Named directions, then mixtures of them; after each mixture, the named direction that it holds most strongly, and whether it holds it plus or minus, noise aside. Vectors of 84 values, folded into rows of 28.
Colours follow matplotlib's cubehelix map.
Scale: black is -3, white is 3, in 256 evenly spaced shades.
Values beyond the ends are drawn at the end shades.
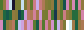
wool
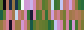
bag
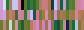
bag, minus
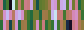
wool, minus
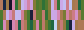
bag, plus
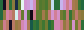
bag, plus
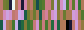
wool, minus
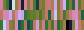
wool, minus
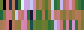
bag, plus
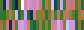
bag, plus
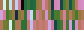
bag, minus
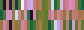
bag, plus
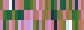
wool, plus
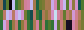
wool, minus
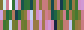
bag, minus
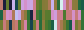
bag, plus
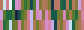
bag, minus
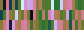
bag, plus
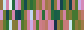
bag, minus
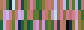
wool, minus
